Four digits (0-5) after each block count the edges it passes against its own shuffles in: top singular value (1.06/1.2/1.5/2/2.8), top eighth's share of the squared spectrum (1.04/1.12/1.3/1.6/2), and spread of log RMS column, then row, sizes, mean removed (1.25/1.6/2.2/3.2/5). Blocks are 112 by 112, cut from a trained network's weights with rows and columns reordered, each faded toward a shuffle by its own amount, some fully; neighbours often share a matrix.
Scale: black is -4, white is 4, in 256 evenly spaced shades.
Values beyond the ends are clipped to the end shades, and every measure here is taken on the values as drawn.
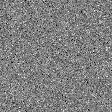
0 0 0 0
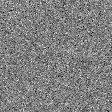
0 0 0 0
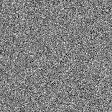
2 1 0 0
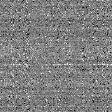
3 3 3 1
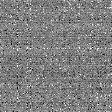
3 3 3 1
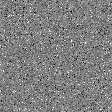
0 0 0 0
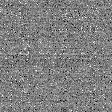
2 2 1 0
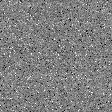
0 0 0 0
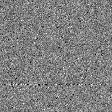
2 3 1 1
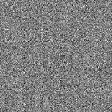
3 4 1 2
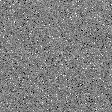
0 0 0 0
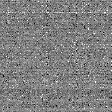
3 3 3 1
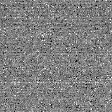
3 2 2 1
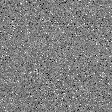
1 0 0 0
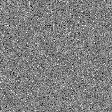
2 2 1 1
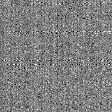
3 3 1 3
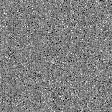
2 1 0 1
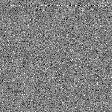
3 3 1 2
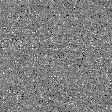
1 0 0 0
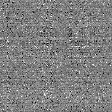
3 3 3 1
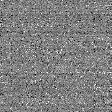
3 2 2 1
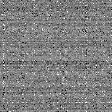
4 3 3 2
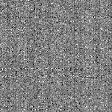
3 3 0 3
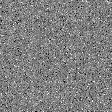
1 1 0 1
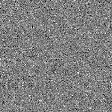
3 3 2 1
